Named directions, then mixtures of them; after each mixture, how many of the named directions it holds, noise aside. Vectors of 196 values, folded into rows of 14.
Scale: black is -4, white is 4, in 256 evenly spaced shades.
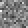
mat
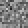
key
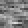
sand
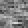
one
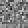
one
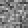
two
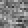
two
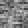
two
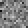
one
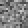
two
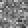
two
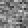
three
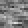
one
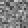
three
